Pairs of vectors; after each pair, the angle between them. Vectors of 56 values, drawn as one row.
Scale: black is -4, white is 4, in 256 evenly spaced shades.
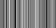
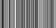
partly opposed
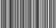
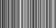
orthogonal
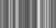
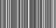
orthogonal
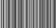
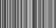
orthogonal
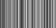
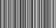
partly aligned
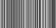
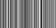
partly opposed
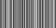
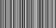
nearly parallel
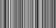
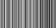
orthogonal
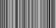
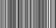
nearly opposite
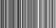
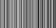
nearly opposite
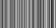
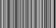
nearly opposite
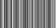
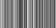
orthogonal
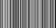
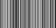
nearly parallel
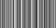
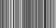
partly aligned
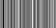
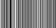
orthogonal
